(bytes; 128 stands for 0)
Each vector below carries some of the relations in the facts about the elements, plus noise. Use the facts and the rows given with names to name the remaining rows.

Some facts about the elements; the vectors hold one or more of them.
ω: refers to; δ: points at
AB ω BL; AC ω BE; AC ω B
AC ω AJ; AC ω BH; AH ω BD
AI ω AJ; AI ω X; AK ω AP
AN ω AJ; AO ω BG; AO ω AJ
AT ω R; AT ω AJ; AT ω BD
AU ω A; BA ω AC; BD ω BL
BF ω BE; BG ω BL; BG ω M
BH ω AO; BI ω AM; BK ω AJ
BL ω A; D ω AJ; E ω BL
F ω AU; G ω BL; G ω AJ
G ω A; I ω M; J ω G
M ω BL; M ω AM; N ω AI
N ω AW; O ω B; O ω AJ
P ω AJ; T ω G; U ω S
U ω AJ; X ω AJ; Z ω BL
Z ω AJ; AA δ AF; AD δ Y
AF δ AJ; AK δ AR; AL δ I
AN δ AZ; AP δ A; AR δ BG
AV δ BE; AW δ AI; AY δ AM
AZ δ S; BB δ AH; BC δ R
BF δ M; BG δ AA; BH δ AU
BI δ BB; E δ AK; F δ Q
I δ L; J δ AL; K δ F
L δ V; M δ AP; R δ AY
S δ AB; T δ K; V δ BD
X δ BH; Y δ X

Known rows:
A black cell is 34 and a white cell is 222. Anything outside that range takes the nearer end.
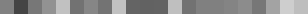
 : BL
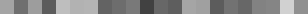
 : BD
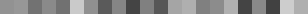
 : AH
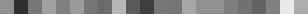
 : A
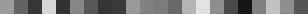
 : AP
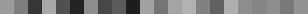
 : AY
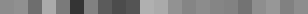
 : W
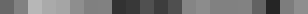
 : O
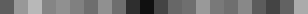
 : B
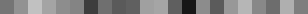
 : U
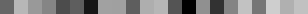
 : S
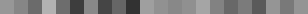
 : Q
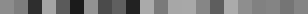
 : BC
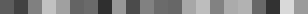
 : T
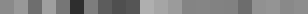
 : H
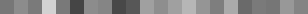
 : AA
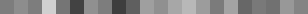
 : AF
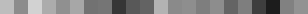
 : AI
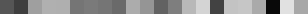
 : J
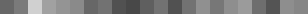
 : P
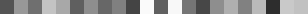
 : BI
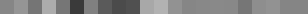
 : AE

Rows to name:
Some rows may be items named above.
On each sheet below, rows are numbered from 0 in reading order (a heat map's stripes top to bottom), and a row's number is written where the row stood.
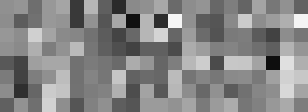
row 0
V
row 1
AM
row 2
N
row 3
AT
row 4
J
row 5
BL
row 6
M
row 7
AR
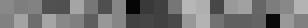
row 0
R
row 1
BF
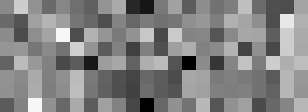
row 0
BE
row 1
G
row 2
I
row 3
AH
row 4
S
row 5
AT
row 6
AT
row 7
AJ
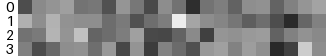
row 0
AN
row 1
AW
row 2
AO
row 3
F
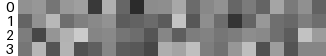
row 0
V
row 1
X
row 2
Z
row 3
BB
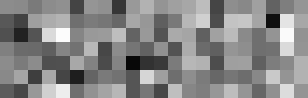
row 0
AL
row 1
J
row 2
E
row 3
AU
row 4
R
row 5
AZ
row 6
BG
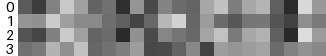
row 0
T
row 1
N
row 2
T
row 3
AO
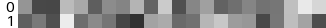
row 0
AB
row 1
AK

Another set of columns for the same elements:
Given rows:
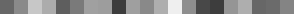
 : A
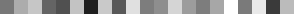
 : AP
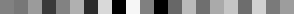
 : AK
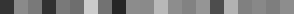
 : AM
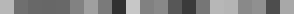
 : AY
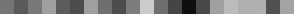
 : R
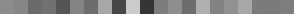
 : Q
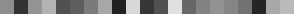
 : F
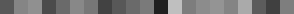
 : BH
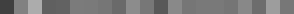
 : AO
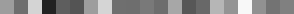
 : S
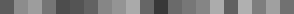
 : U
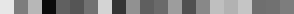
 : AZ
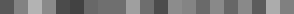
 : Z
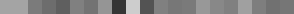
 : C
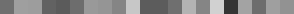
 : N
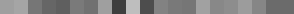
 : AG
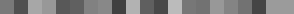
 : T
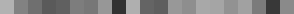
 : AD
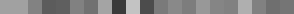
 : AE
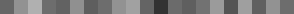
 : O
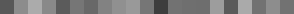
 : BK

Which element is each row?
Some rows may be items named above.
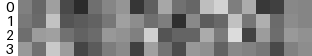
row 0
I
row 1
AN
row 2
N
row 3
J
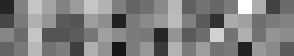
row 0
AJ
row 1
BL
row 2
AN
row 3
BG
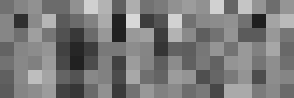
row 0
AW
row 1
F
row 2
E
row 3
AT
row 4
AH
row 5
G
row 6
BD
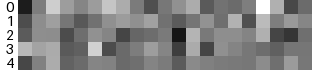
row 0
AJ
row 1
AI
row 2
BH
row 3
BF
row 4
AO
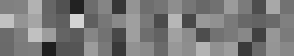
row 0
AB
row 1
BF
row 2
G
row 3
BI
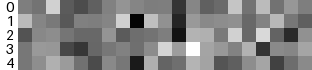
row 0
AN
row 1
AR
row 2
X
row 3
M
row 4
AU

